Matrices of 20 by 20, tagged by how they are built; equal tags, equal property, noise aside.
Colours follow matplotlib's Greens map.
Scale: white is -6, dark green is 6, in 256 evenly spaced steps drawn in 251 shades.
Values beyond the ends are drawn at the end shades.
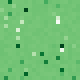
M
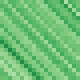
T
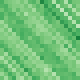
T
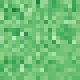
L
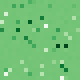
M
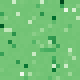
M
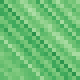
T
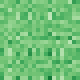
L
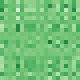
L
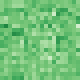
L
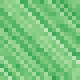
T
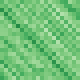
T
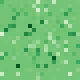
M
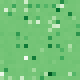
M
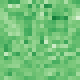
L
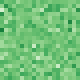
L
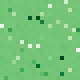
M
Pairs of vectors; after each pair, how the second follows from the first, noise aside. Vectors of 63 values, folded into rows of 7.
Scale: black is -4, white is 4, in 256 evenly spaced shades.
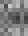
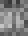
wrapped around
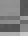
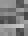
wrapped around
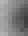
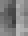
wrapped around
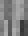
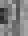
wrapped around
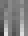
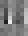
wrapped around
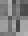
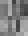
copied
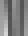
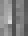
wrapped around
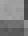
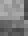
copied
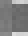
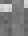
wrapped around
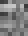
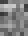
copied
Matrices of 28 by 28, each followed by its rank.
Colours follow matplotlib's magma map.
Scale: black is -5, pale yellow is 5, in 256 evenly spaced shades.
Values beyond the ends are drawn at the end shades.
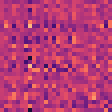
five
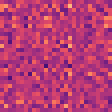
five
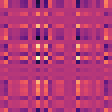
one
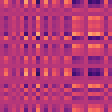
one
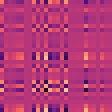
one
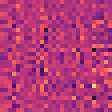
five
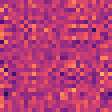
five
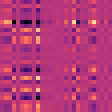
one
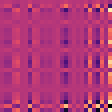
one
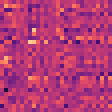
five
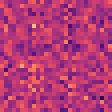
five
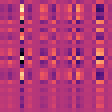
one
